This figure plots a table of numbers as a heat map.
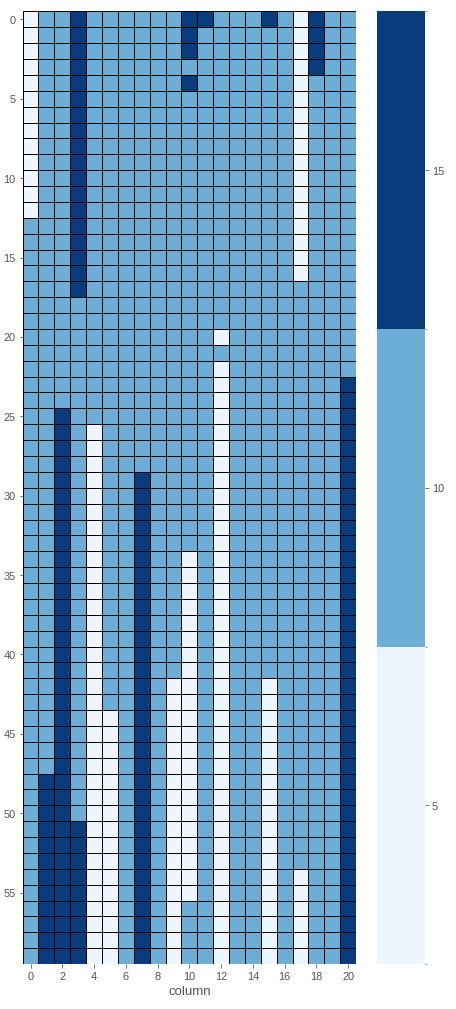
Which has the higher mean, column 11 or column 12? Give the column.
11
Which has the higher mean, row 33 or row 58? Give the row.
33
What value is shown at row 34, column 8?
10
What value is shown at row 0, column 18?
15
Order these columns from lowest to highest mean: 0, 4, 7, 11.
4, 0, 11, 7
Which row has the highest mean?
0
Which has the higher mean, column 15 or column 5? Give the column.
5
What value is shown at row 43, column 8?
10
